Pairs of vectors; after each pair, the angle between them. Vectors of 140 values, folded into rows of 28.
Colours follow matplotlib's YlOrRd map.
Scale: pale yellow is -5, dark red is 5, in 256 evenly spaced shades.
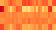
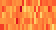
partly aligned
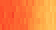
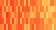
partly aligned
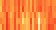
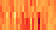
nearly opposite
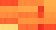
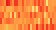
partly aligned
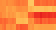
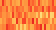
partly opposed
